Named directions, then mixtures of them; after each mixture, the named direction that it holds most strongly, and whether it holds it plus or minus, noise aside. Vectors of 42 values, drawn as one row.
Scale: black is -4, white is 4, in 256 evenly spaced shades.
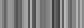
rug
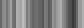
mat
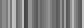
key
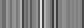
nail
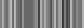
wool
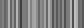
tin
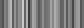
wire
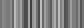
rug, minus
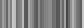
key, plus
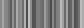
wire, minus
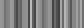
rug, plus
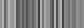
wool, plus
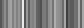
wire, plus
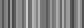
key, minus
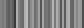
key, minus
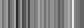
mat, minus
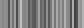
tin, minus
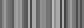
rug, minus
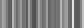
wire, minus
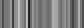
wire, plus
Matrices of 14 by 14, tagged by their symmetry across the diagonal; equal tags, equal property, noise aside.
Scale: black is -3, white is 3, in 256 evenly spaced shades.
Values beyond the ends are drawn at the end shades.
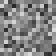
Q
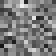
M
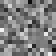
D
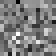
M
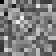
Q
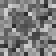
Q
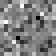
Q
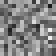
M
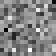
M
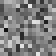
D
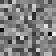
M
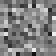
D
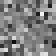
D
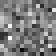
M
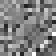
Q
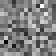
D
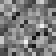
Q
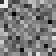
Q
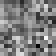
D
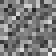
Q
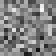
M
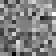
D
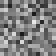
D
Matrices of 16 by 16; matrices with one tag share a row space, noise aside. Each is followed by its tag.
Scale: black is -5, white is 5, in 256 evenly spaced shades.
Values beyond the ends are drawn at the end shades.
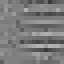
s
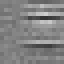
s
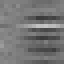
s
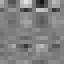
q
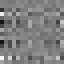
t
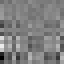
t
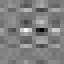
q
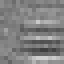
s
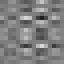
q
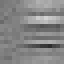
s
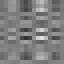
q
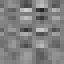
q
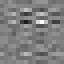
q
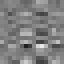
q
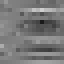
s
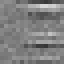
s
